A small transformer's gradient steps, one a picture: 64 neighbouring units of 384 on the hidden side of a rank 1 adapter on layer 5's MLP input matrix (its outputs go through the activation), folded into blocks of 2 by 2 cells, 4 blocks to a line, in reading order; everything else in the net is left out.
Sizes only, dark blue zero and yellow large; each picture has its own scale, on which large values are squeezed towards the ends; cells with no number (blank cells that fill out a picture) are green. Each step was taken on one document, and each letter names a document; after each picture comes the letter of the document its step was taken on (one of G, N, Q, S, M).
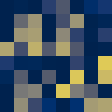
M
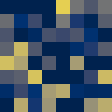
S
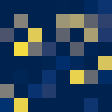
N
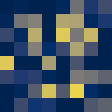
S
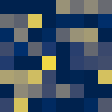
S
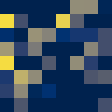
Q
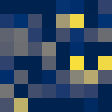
N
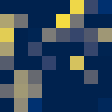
Q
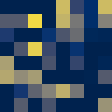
S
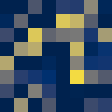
N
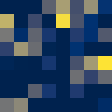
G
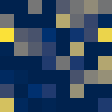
G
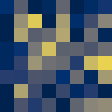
M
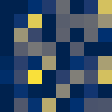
M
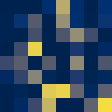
S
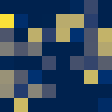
Q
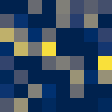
G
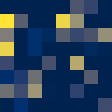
Q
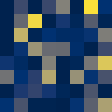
M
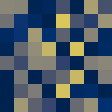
M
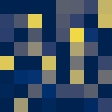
S
